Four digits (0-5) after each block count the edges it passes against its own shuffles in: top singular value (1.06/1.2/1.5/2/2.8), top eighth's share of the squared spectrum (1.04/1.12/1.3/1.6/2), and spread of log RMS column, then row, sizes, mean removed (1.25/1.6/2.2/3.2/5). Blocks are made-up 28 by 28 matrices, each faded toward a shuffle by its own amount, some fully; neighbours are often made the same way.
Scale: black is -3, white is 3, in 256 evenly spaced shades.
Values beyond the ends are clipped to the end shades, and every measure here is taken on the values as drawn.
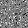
0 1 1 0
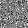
1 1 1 0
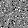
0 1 0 0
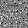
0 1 0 1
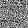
0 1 0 0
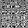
3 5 2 2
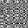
4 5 3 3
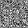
2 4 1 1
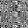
3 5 2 2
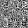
3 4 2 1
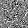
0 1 1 0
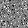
1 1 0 1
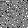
2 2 1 0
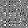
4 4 2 2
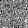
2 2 0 1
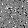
0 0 0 0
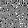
2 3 0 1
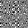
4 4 2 2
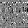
3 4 1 2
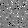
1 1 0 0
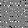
3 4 1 2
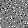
0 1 0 0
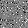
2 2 0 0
